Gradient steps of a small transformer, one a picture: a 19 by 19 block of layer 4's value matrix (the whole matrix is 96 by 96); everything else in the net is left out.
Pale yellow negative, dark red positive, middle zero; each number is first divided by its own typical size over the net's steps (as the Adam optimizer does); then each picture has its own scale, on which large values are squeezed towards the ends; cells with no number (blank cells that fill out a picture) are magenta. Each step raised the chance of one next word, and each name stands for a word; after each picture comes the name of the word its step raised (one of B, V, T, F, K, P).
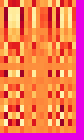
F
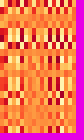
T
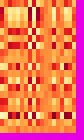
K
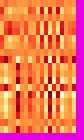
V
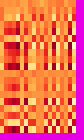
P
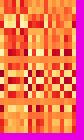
F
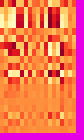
F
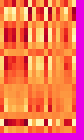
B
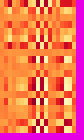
T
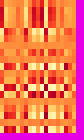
K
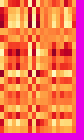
F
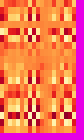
K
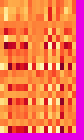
P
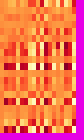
P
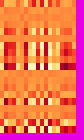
P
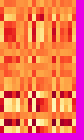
B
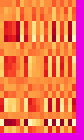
B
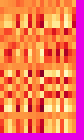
F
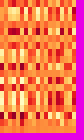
K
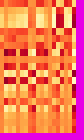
F
